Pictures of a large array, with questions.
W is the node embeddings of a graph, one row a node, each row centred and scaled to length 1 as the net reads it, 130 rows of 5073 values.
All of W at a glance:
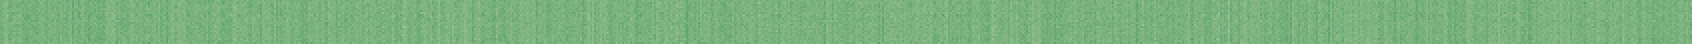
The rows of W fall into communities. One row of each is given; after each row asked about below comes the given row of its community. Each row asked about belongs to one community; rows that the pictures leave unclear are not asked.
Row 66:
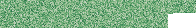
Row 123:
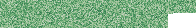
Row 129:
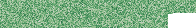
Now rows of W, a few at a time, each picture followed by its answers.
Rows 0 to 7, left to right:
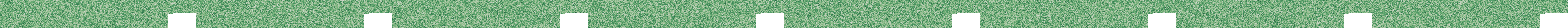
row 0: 66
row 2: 123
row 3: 129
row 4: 123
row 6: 129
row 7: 123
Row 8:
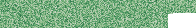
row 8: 129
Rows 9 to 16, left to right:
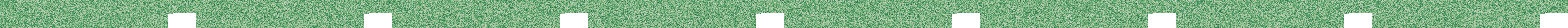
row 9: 129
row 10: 123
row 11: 129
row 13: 123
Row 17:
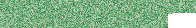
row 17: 129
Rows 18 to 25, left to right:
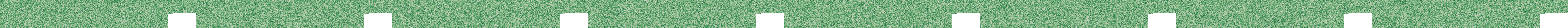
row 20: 129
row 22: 129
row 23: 123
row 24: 129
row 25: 66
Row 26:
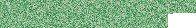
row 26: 123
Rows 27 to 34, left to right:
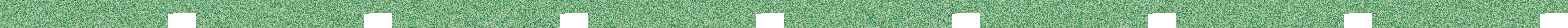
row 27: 123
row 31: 129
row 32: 129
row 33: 66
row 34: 66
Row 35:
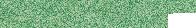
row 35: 123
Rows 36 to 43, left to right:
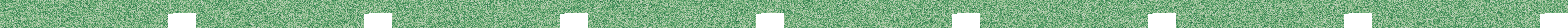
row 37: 123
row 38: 129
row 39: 123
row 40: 123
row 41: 129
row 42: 129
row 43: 129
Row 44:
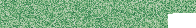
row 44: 129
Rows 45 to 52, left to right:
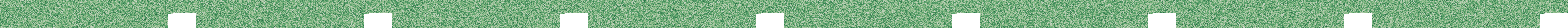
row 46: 129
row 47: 123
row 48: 129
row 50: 123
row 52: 123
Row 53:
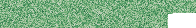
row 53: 129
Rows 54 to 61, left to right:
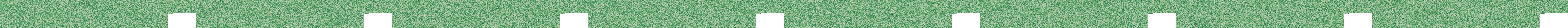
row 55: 123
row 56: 123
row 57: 123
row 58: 129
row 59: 66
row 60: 66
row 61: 66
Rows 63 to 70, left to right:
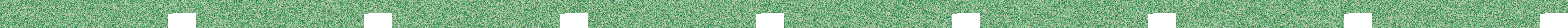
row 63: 66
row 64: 123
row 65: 129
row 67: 129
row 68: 66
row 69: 129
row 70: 66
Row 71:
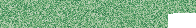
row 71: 123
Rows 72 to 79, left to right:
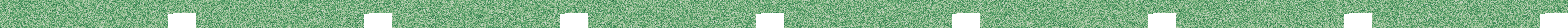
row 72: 123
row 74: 129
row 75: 66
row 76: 129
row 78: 123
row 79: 123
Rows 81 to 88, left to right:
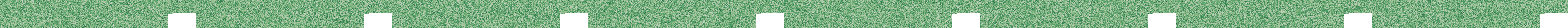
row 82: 66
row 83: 123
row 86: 129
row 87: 129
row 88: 129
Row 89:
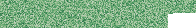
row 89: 66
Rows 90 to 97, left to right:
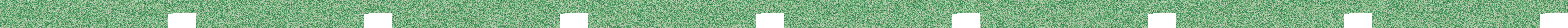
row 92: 123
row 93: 123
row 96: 123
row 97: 123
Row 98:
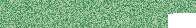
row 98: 66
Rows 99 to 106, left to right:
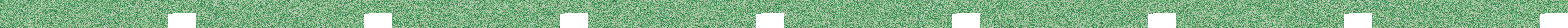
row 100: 129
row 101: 129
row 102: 66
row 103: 129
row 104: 123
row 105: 66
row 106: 129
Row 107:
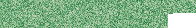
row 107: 66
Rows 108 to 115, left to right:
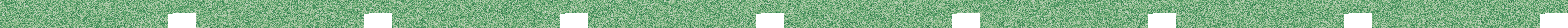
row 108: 129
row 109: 123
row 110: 123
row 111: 66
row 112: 129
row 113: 66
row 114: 129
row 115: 66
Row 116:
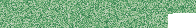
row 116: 129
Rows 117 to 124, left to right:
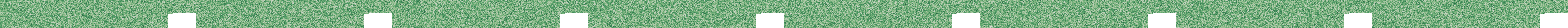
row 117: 129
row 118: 129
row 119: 66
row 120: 123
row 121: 129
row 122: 66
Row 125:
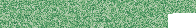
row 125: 129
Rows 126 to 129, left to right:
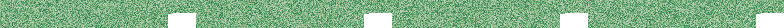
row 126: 129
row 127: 123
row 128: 123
